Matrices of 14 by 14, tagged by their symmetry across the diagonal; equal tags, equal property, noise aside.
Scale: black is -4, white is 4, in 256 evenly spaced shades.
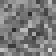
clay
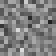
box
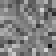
box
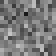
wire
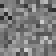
wire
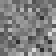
clay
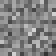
clay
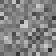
clay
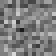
wire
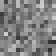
wire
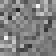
clay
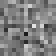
box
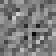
clay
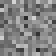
wire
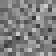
box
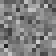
box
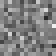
wire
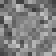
clay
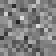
box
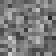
wire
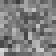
wire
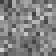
wire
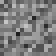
clay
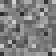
box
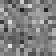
box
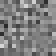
box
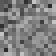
clay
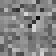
wire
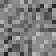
clay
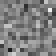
box
